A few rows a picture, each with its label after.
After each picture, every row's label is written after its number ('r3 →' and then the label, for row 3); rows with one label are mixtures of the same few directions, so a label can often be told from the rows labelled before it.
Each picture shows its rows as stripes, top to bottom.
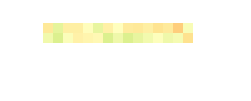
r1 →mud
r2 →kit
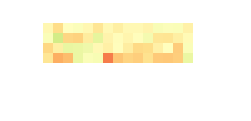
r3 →mud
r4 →mud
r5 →mud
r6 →kit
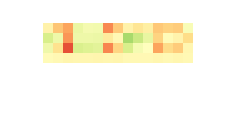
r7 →kit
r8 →kit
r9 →kit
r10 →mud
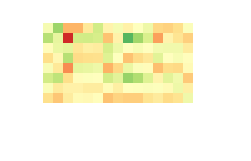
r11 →mud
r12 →kit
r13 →kit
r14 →kit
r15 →kit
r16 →kit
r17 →mud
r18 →kit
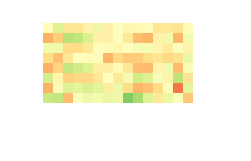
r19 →mud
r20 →mud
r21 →mud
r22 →kit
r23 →mud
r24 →mud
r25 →mud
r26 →kit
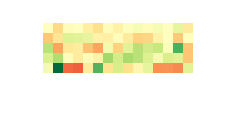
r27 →mud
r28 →mud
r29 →mud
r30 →kit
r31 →mud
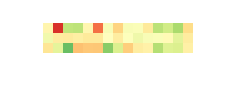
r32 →mud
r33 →mud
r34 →kit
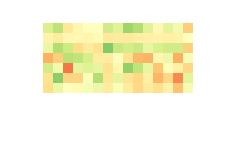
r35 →kit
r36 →kit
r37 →kit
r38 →mud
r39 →kit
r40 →mud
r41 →mud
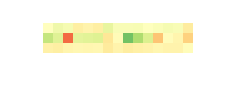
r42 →kit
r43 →kit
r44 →kit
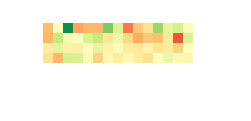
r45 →kit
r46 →mud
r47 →mud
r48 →mud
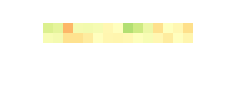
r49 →kit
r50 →mud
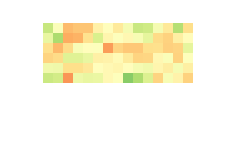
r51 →mud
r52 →mud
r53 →kit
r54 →mud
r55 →mud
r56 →kit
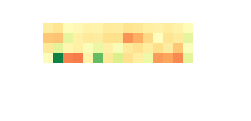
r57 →kit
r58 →kit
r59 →mud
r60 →mud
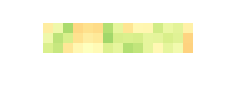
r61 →kit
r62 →kit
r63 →kit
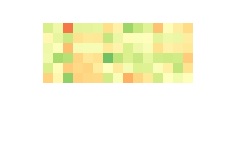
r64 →kit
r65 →kit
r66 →kit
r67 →kit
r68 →mud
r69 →kit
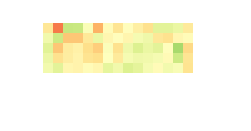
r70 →mud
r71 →mud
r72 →mud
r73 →mud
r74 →kit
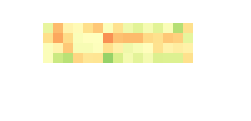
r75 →mud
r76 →kit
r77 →kit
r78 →kit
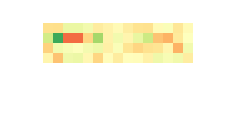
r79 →mud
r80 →mud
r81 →mud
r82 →mud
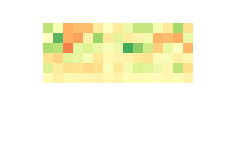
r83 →mud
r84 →mud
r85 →kit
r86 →mud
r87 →mud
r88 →mud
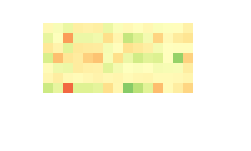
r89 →kit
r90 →kit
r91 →kit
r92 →mud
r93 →kit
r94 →mud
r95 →kit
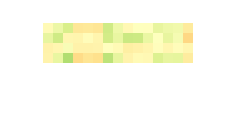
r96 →kit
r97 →kit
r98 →kit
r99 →kit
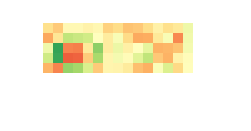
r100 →kit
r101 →mud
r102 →mud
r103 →mud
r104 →mud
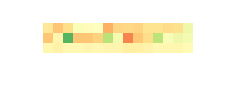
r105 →kit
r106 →kit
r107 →kit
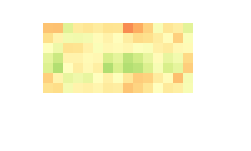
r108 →kit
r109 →mud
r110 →mud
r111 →kit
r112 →kit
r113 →mud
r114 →kit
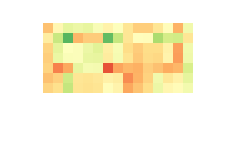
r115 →mud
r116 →kit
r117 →mud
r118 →mud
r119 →kit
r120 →kit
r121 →kit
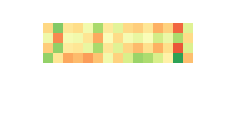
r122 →mud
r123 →mud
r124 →mud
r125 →mud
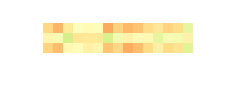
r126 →kit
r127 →kit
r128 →kit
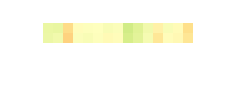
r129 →kit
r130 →kit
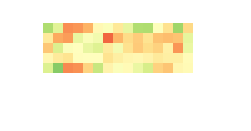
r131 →mud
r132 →kit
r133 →mud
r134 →kit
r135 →mud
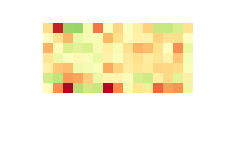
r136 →mud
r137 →kit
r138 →mud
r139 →mud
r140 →kit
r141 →mud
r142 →kit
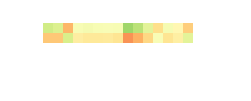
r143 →kit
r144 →kit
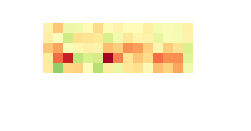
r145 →mud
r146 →kit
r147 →kit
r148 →kit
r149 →mud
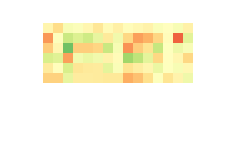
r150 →mud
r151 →mud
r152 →kit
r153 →kit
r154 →kit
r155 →kit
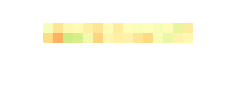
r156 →mud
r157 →mud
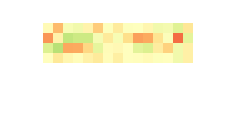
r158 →mud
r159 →mud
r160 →mud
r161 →mud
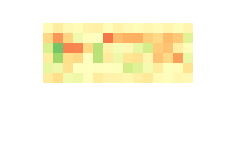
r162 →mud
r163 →kit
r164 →mud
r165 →mud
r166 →kit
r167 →mud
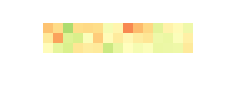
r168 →kit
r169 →mud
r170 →kit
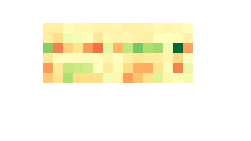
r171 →kit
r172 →mud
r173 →mud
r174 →mud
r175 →mud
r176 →kit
